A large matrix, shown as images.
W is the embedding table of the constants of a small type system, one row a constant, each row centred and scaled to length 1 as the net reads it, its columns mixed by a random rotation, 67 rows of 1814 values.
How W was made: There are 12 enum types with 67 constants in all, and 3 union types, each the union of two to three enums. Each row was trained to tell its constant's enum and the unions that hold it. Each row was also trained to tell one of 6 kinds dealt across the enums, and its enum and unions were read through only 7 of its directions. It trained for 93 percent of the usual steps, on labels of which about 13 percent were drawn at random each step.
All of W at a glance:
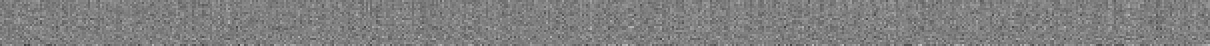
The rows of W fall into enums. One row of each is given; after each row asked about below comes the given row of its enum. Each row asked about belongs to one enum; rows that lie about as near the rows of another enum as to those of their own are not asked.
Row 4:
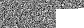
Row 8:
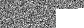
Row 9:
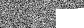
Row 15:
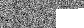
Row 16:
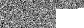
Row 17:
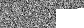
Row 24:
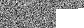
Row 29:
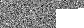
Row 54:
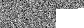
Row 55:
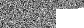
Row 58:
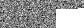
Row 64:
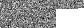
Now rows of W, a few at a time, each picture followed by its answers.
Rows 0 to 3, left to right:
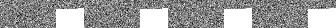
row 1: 54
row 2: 9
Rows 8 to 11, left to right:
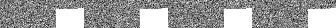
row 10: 24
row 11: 16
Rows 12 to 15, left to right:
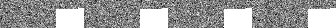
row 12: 54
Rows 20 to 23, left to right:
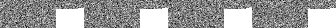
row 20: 16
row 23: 24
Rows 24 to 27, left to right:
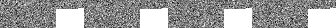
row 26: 17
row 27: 29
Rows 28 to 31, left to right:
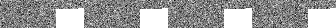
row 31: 24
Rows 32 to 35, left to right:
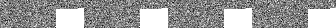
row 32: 17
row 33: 17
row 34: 17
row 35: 24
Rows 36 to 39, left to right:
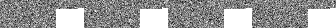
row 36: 17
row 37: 54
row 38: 9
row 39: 4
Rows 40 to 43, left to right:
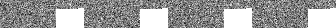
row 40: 4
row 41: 4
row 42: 4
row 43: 24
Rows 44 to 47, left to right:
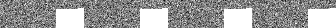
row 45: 15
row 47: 9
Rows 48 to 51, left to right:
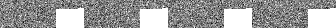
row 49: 4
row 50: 64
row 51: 64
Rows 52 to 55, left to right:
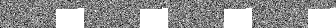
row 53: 54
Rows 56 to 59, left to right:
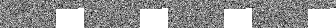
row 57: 54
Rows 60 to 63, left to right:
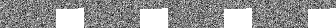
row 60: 16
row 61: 15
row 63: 15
